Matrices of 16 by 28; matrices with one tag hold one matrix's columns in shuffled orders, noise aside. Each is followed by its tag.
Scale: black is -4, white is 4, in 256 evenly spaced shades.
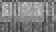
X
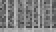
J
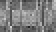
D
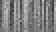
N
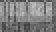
X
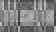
D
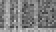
J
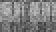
X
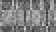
D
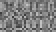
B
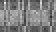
D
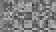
B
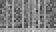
J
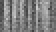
N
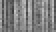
N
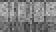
X
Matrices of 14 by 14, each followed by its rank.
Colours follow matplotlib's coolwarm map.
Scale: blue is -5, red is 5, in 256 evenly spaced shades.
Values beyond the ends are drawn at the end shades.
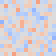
full rank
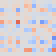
three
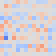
three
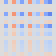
one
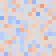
full rank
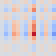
one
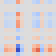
one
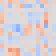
three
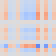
one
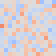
full rank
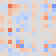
three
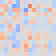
three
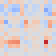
three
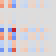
one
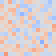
full rank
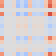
one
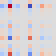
one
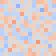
full rank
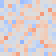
full rank
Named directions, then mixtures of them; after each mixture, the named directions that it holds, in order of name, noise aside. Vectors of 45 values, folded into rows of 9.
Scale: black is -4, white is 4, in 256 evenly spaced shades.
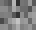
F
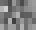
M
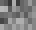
F, M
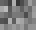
F, M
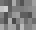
M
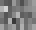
M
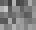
F, M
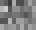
F, M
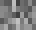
F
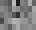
F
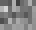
F, M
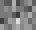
F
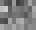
F, M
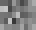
M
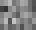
M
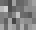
M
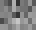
F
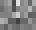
F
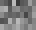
F, M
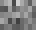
F, M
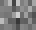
F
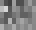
F, M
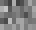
F, M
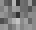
F
